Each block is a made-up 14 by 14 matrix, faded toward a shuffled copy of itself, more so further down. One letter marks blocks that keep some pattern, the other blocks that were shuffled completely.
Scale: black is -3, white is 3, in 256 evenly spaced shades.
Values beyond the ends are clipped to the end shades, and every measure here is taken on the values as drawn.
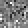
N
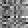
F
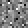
N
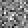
N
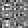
F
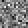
N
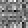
F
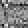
F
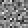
N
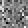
N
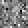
N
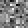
F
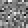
N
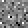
N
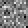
F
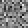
F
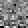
F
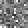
F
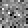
N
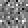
F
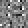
F
